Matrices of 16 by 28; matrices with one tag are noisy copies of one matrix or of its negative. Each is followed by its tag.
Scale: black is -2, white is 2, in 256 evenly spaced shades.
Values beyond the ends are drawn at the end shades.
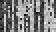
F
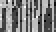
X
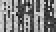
F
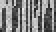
X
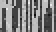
X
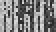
F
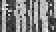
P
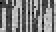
X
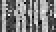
P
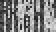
F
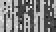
F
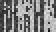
F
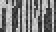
X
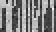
X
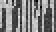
X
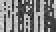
F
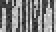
X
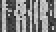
P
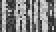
P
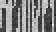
X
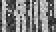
P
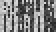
F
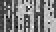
F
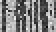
P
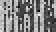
F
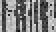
P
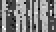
P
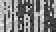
F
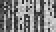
F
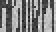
X
